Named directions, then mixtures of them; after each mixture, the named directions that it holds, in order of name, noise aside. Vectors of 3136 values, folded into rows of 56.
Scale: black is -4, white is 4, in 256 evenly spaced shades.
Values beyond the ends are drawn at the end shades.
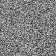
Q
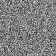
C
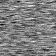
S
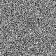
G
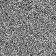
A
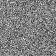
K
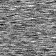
S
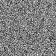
C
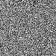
A, C, K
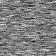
S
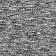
C, K, S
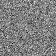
C, G, Q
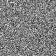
G, K, Q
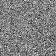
C, Q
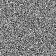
G, K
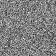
C, K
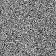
A, G, Q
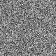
A, G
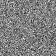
C, G, K
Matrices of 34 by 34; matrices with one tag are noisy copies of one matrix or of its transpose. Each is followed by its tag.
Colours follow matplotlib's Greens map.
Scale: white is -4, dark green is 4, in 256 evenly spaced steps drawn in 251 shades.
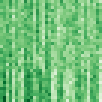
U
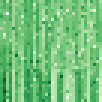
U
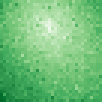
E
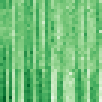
U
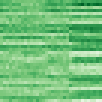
U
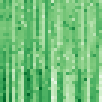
U
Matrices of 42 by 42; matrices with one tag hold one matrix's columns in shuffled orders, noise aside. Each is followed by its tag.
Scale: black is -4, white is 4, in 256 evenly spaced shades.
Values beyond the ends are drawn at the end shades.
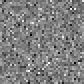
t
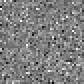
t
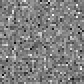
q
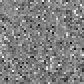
q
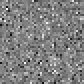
t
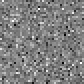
t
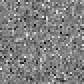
q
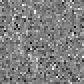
q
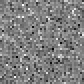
q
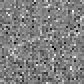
q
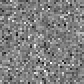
t
